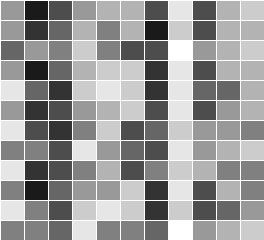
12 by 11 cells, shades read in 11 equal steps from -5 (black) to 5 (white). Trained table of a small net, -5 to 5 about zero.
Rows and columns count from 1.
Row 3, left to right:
-1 1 0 3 0 -2 -2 5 1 2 3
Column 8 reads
4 3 5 4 4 4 3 4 3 4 3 5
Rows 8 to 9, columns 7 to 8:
-2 4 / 0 3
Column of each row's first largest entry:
8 8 8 8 1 8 1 4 1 8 1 8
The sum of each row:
5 2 10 7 11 5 4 10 4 1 10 13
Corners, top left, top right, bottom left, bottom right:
1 3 0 3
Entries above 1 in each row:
5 5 4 6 6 4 3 4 4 3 5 4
